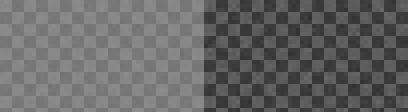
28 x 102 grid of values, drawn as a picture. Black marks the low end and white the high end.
The table splits into one row of 2 panels. Panel 1,1: middling, checkered, faint in contrast. Panel 1,2: low, checkered.
